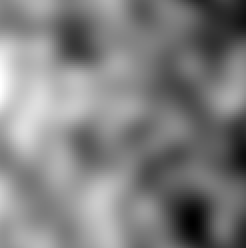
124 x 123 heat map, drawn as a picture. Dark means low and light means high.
The values follow a bell shape. No row or column stands out. The field is smooth, with broad soft blobs. The ninth with the highest average is the middle left. Values rise toward the left.
